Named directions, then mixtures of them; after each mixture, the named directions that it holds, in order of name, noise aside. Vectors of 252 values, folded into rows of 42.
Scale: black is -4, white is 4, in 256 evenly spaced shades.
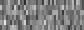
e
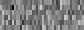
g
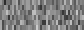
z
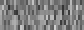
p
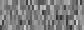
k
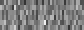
e, p, z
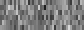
k, p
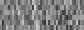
k, z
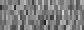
e, p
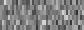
z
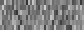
k, p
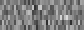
g, k, z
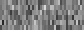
g, k
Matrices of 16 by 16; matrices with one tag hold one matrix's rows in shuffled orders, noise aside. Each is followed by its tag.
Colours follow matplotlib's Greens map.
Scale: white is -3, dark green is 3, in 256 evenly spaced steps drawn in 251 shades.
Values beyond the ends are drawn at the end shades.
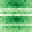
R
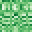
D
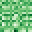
D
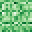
D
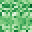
D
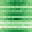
R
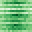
R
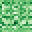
D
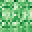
D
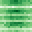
R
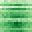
R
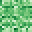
D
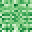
D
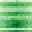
R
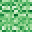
D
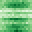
R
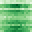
R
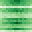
R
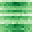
R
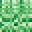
D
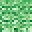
D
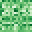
D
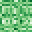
D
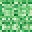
D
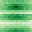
R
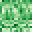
D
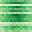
R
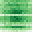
R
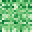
D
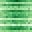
R
